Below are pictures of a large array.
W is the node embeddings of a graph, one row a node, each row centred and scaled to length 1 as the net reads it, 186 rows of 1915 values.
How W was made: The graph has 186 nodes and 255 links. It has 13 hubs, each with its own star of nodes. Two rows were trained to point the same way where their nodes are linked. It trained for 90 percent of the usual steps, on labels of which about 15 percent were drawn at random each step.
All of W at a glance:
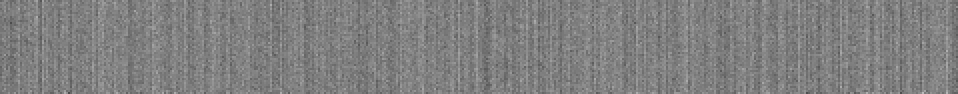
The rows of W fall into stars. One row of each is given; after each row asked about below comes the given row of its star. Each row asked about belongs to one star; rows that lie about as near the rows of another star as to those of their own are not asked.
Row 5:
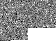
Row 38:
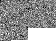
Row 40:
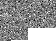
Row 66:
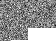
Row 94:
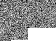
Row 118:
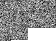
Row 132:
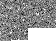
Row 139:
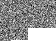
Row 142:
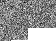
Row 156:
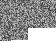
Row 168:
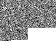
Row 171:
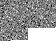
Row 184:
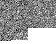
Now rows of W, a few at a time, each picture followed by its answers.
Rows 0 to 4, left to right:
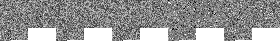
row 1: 171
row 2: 132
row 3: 5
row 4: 168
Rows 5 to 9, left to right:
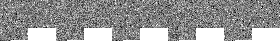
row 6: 40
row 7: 118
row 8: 156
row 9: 168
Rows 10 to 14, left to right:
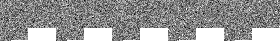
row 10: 168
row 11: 118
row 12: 5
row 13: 156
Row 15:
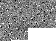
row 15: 132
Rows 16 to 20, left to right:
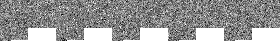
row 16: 139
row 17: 168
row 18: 142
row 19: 132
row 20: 118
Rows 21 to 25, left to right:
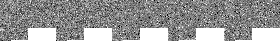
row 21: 5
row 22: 66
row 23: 38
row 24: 66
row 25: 40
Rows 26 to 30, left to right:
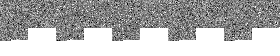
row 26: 118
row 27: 168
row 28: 118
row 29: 66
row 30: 171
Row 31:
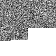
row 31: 5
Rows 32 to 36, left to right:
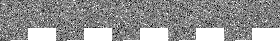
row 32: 66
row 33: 5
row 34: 156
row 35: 171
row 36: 184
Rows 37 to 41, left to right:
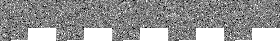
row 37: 156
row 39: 38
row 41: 66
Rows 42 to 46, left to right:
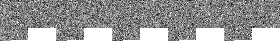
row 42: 38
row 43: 38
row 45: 66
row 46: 38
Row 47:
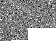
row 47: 139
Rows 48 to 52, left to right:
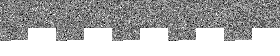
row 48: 171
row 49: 171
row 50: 156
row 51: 168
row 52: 94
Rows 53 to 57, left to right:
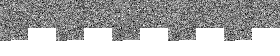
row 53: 118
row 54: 5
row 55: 5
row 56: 5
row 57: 168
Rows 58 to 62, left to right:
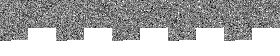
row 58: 94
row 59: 142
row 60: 40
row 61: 171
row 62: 184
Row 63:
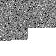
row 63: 94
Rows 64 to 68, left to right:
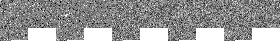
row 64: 94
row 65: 184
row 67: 171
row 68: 38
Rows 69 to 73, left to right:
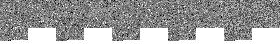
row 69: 168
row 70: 94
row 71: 142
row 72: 139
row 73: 168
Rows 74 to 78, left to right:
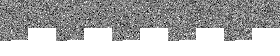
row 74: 40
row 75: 132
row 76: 171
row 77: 184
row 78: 142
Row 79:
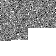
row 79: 40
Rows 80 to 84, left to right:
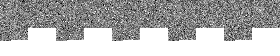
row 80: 184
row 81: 132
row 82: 38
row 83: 132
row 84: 132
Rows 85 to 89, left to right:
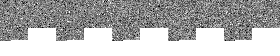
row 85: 94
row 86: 156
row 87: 94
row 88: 40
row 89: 168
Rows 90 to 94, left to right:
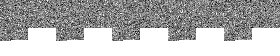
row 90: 171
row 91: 168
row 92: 5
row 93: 156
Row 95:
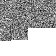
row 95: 5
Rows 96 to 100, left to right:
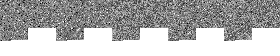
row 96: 156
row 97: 132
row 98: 38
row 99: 40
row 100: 5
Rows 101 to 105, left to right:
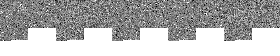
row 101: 118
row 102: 142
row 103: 132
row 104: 132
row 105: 156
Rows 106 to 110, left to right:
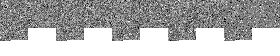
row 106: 66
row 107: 171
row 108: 5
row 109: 66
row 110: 139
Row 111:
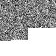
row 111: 171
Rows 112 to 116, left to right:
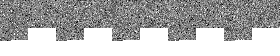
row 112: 118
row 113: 156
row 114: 171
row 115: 40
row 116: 142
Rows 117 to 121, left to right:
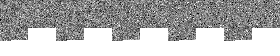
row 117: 40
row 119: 94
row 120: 132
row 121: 156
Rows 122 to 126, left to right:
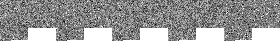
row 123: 171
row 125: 142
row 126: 66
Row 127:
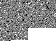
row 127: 171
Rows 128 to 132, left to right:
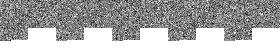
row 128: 94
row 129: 142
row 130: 156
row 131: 142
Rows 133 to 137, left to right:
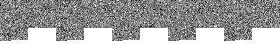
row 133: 139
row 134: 66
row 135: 156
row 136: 5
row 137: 139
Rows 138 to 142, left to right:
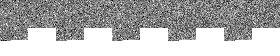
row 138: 168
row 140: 5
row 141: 94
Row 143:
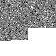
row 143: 171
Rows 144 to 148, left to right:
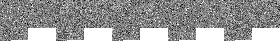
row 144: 156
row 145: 171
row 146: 40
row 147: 94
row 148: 5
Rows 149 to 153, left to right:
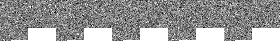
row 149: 40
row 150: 184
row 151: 142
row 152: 94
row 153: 38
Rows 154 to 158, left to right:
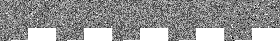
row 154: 142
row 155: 5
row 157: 66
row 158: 66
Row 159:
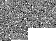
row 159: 40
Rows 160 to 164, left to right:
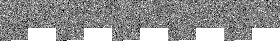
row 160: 118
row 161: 5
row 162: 142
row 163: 139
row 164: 38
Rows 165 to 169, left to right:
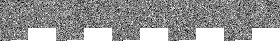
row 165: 156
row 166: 184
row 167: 168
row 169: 118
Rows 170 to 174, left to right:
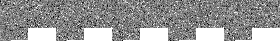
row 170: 38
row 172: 171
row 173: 184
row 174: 38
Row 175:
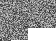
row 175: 118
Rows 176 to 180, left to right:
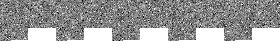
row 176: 66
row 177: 142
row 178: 168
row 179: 168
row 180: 40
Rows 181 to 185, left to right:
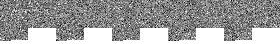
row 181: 40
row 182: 139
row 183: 118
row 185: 139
